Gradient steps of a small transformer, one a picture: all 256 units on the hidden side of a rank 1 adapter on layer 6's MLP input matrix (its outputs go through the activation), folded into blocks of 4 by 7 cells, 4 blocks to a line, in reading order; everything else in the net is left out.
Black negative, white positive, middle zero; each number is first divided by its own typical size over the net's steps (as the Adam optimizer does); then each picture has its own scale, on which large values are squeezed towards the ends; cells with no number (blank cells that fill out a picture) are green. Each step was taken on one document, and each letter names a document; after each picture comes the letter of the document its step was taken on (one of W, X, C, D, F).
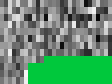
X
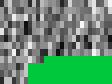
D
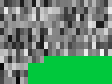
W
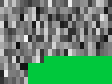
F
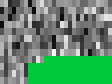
F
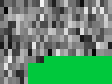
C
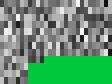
D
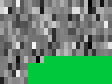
C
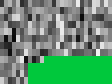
D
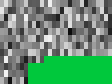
F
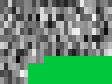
C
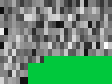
X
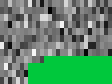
X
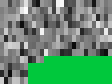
W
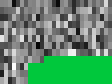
D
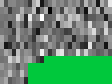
X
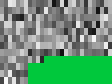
W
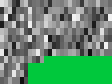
F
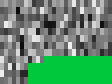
W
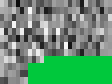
F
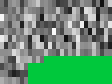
W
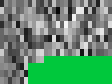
F
